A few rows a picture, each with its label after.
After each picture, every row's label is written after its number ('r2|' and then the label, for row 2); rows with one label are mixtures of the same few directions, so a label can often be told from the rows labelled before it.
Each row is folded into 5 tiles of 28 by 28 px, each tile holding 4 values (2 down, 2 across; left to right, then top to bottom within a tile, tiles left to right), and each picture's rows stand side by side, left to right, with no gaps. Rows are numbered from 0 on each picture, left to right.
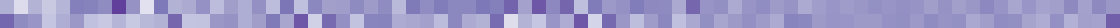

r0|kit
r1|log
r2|log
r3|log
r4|log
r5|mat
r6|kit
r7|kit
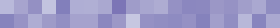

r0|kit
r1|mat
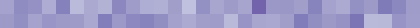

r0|kit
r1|kit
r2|mat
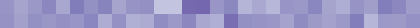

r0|kit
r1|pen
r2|mat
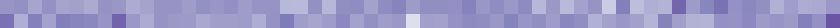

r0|log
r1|log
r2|kit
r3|kit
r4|kit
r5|kit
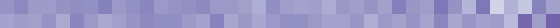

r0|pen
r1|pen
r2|kit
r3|kit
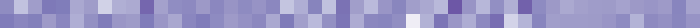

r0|pen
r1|log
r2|kit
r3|mat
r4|pen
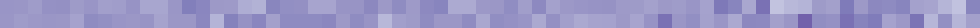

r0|mat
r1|mat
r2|mat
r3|mat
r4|mat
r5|kit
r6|pen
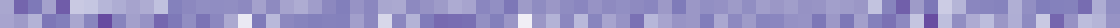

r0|kit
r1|mat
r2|mat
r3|mat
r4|log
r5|log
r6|mat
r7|pen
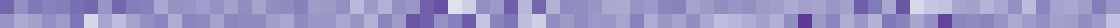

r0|log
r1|log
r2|kit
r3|mat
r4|mat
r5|mat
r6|kit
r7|kit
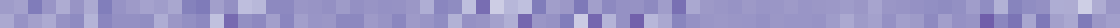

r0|mat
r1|mat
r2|log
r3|kit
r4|log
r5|kit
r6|pen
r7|pen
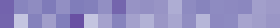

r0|log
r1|pen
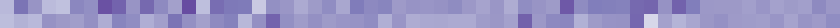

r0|pen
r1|kit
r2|kit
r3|mat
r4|log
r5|kit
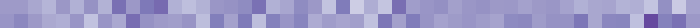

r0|kit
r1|mat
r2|kit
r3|mat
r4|log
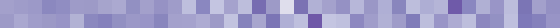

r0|mat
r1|kit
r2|log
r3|mat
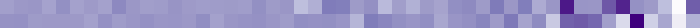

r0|kit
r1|pen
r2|pen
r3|kit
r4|pen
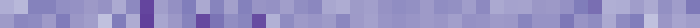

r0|mat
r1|log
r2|pen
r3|kit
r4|pen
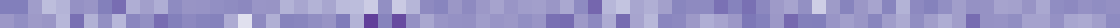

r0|mat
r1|mat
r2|log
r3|kit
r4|pen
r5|kit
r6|kit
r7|kit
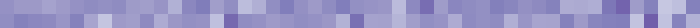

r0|mat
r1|mat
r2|pen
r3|log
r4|mat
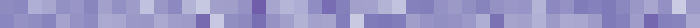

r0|mat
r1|pen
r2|mat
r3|pen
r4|kit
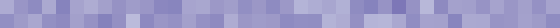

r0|kit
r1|pen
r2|kit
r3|log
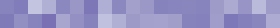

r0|mat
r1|kit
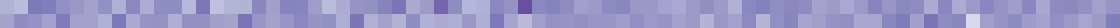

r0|mat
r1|kit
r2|mat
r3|pen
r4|pen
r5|pen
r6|kit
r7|kit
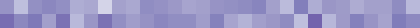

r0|pen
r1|mat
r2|log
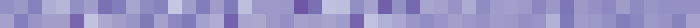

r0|mat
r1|mat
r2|pen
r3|kit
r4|log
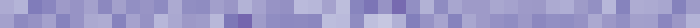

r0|mat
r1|mat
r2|kit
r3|log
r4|kit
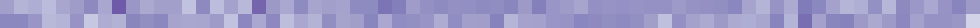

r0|kit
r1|kit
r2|pen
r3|log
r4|mat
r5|mat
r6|kit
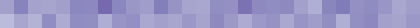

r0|pen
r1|pen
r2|pen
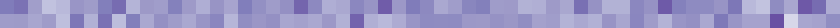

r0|mat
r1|mat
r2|pen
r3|pen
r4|pen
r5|mat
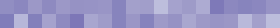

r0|log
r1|kit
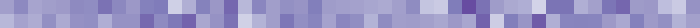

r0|pen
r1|mat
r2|pen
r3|mat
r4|pen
